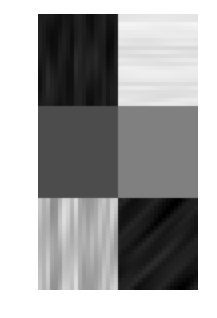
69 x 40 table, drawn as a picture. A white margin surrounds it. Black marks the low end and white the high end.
It is made of 3 by 2 panels. Panel 1,1: very low, streaked downward, faint in contrast. Panel 1,2: very high, streaked across, faint in contrast. Panel 2,1: low, flat. Panel 2,2: middling, flat. Panel 3,1: high, streaked downward. Panel 3,2: very low, slanting up to the right, faint in contrast.
